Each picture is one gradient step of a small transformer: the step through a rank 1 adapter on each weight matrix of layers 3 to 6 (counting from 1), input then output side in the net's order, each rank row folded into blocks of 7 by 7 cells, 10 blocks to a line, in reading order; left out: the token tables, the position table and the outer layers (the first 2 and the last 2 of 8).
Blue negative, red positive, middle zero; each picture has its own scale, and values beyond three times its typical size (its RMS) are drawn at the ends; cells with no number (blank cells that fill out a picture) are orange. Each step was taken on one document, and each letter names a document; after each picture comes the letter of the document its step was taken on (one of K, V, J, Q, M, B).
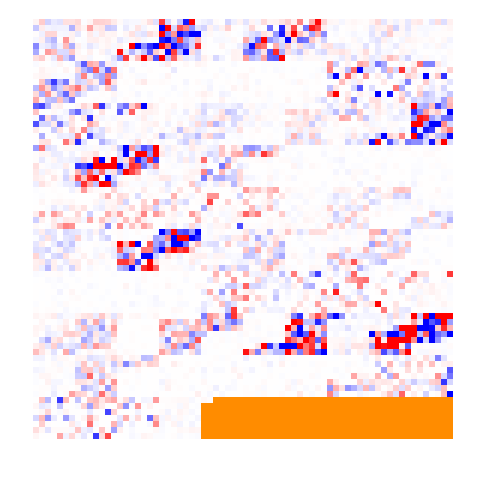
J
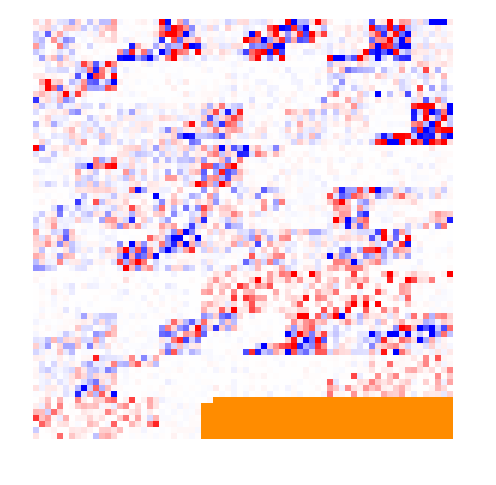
J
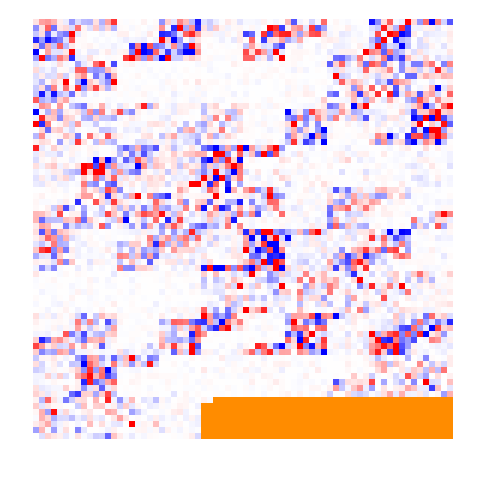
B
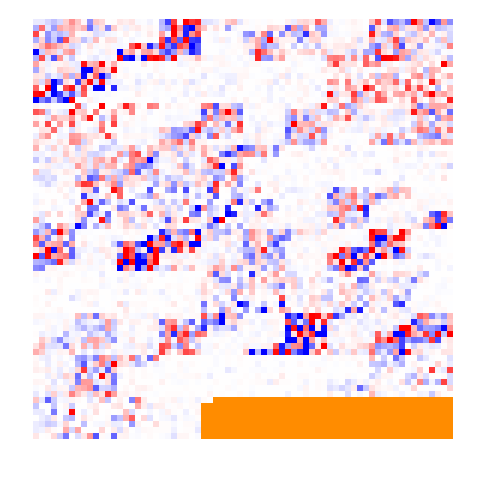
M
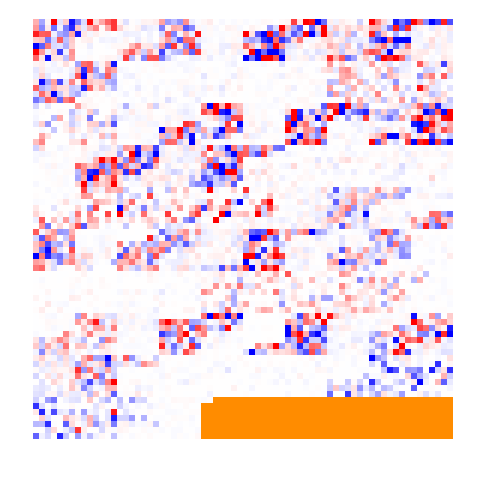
M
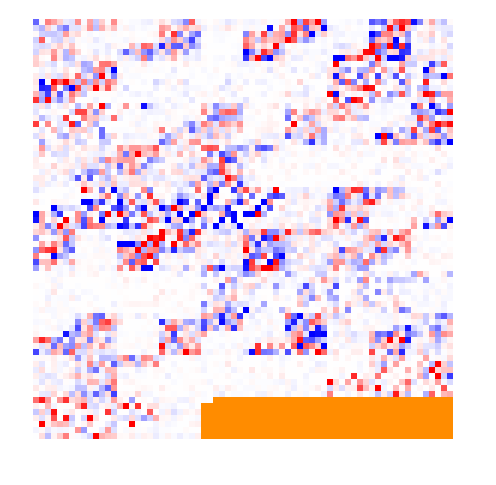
B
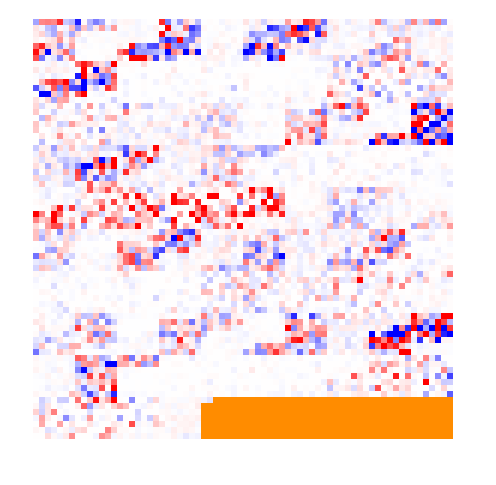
J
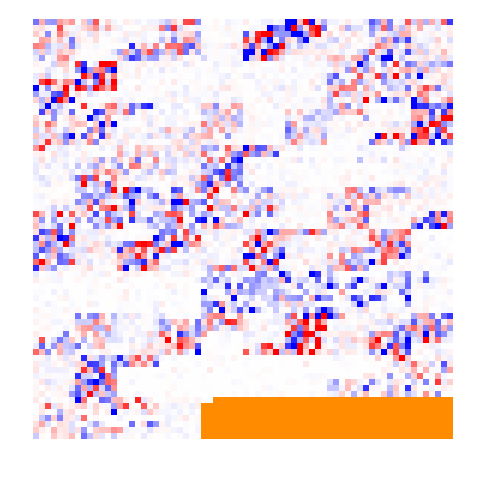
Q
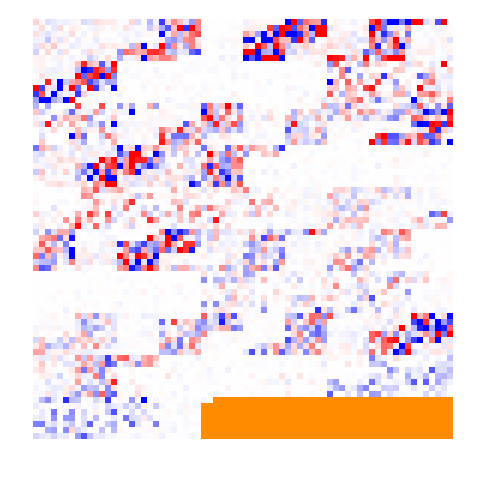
M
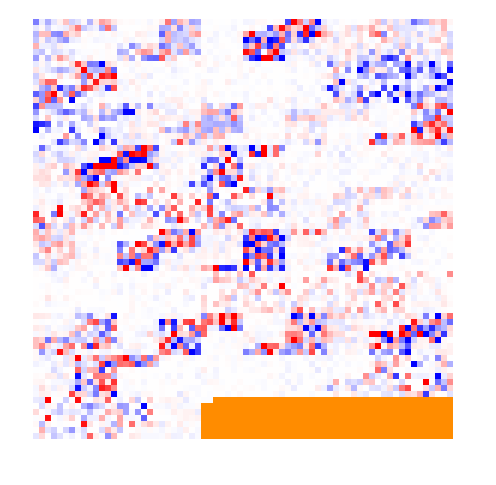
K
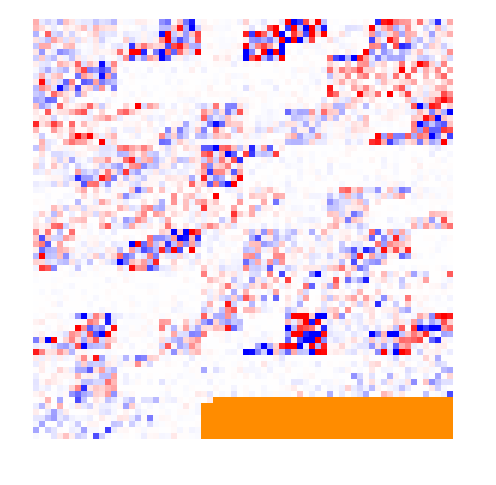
J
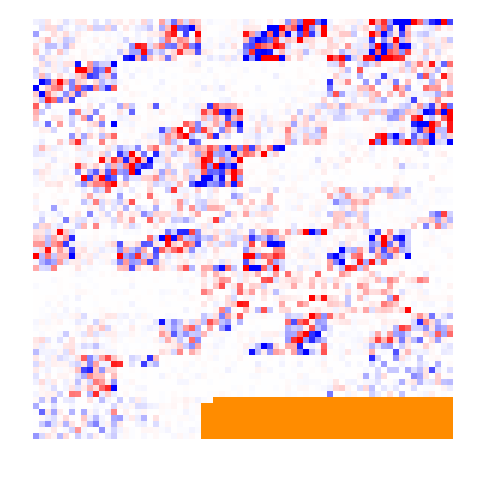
M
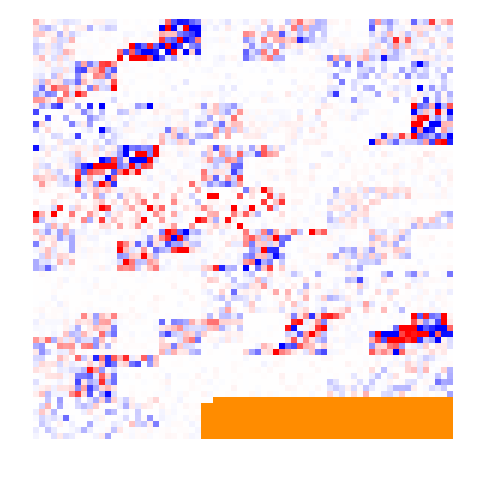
J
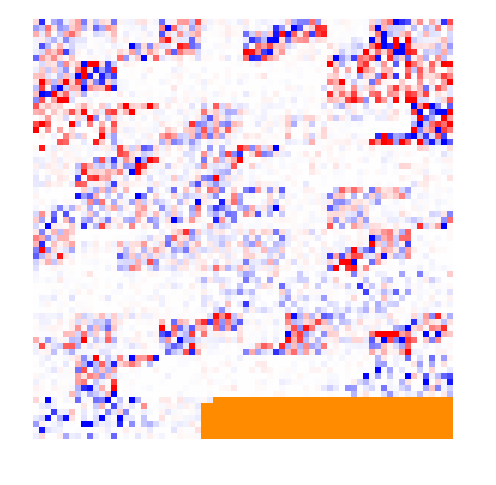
K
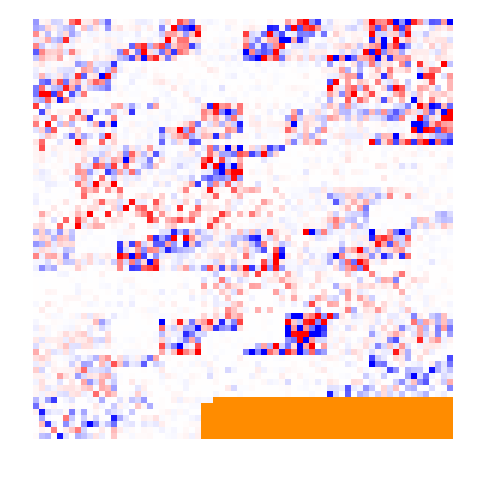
M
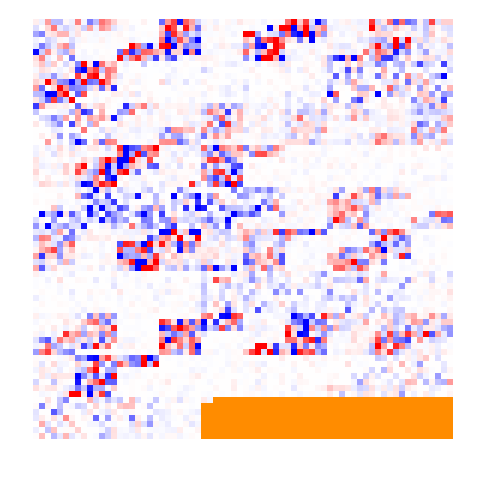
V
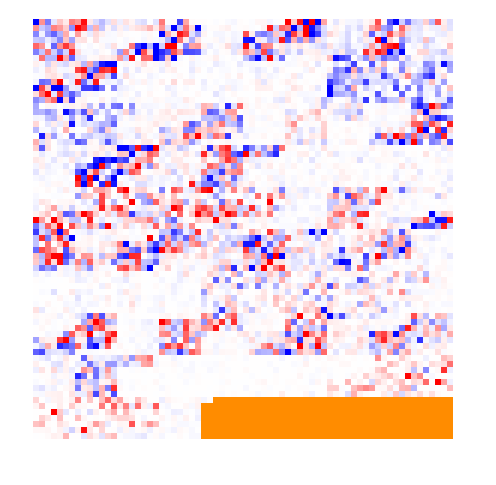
Q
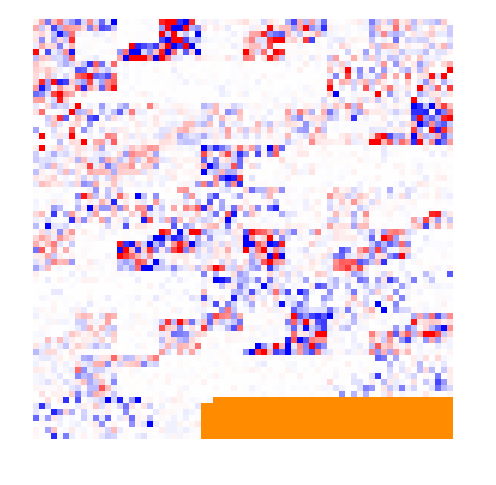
V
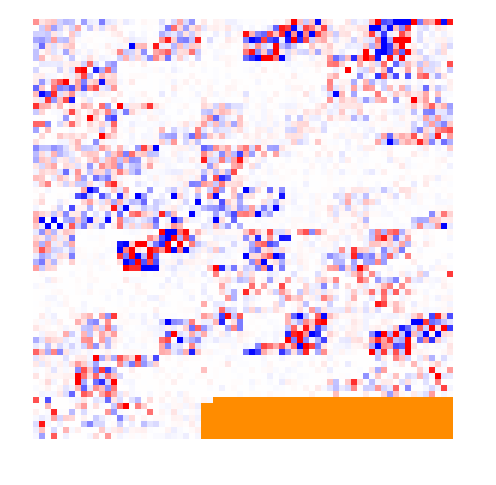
K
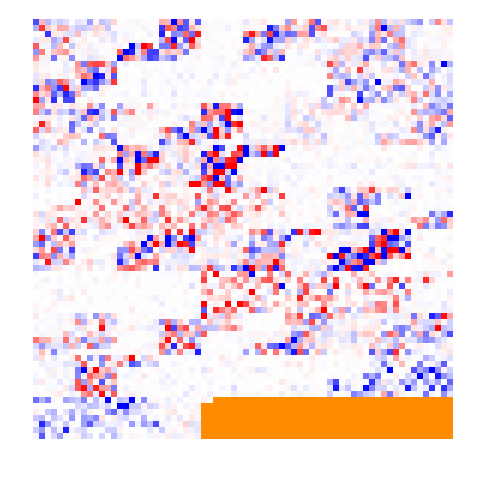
B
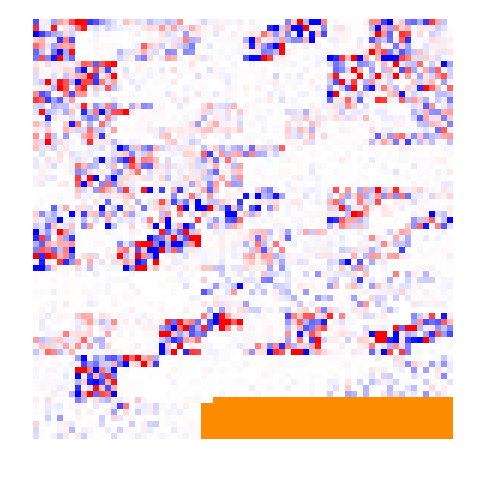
Q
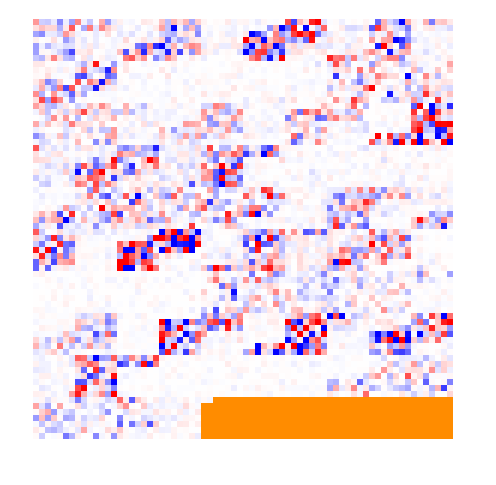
B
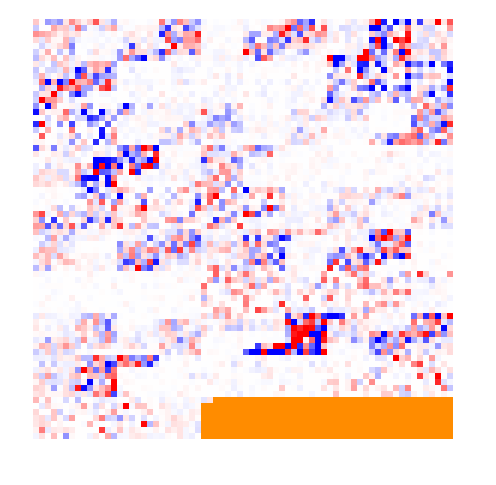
K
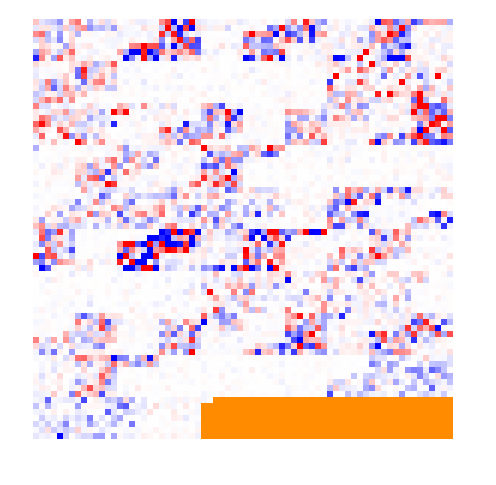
B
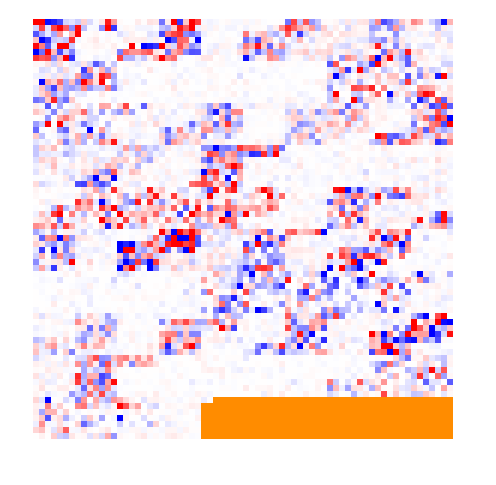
B
